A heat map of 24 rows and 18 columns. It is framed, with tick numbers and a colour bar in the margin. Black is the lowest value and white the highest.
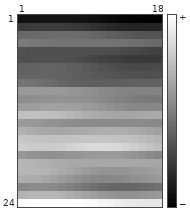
Histogram: bell-shaped. Average level on the scale: 50%. Slope: up to the bottom. Ninth with the lowest average: top right. Ninth with the highest average: bottom left. Grain: streaks across.
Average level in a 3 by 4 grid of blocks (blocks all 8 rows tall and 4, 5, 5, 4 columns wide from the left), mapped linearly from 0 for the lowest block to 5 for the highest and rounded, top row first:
1100
4443
5544
